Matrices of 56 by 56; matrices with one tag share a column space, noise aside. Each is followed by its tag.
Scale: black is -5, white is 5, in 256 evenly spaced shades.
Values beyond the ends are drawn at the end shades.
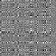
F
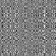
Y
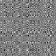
F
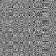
F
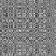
Y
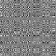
F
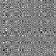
F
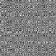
F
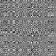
F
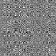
F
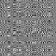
F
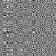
F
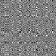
F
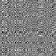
F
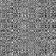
Y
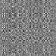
Y
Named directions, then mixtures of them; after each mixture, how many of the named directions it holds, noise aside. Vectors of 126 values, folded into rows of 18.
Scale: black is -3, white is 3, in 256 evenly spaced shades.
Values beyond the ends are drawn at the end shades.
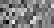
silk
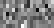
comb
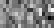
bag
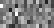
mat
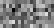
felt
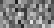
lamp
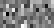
two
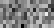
three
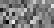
one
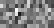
three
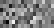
one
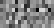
two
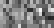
one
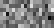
three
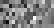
one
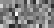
two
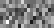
three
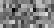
one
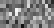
three
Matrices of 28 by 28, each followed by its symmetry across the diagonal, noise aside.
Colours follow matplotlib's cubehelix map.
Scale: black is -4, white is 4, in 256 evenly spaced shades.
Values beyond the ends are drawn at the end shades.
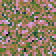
neither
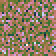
neither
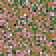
antisymmetric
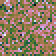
antisymmetric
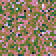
neither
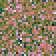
neither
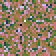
antisymmetric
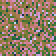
antisymmetric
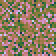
antisymmetric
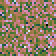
antisymmetric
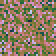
antisymmetric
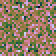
neither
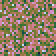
neither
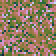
antisymmetric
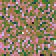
antisymmetric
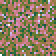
neither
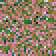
neither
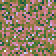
neither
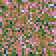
antisymmetric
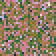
neither
